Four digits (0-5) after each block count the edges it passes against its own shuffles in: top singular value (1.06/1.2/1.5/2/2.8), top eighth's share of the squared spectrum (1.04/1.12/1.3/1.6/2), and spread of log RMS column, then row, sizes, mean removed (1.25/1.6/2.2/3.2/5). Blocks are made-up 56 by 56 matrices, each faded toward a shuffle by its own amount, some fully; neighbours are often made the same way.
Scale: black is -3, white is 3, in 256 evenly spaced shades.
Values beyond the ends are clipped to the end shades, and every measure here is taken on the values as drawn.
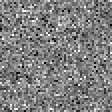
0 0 0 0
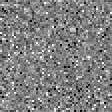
2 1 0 0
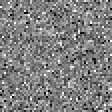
2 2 0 0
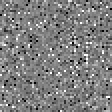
2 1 1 0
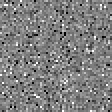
1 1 0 0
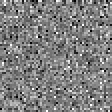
4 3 2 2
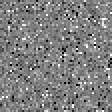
2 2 0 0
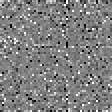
3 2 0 1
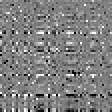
5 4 3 3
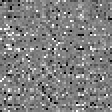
4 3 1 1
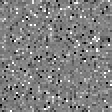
1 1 0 0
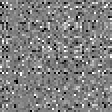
4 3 2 2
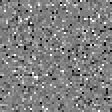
2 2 0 0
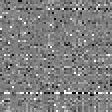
4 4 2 2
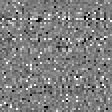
4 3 1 2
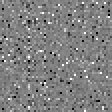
3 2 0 0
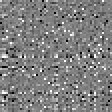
4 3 1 2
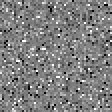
1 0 0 0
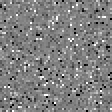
1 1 0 0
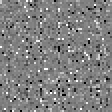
3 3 1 1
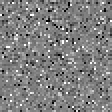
1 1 0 0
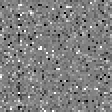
3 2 0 0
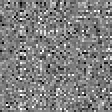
4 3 2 2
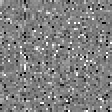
3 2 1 1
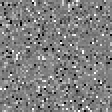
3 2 0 0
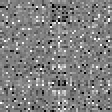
4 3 2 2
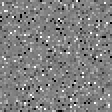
0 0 0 0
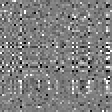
4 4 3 2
